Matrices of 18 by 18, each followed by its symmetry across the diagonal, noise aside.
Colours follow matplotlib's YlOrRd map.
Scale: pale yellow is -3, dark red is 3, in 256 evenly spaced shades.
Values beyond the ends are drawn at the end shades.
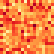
antisymmetric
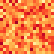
antisymmetric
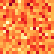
neither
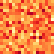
antisymmetric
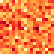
neither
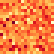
neither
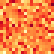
antisymmetric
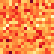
neither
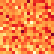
antisymmetric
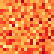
neither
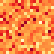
symmetric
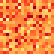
symmetric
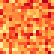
antisymmetric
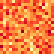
neither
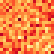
symmetric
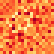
symmetric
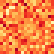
symmetric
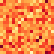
symmetric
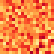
antisymmetric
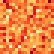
neither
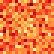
symmetric
